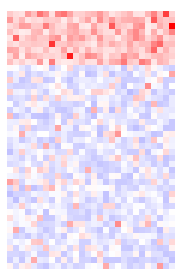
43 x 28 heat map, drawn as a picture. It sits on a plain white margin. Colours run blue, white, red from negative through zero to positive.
Stripes: none. Seam: horizontal, 20% of the way down, the top part higher. Average level on the scale: 50%. Histogram: skewed, a long tail of high values.
